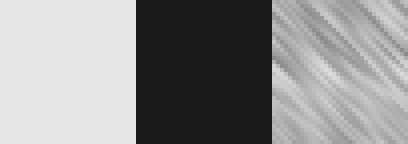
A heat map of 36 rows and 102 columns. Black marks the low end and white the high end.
The table splits into one row of 3 panels. Panel 1,1: very high, flat. Panel 1,2: very low, flat. Panel 1,3: high, slanting down to the right.
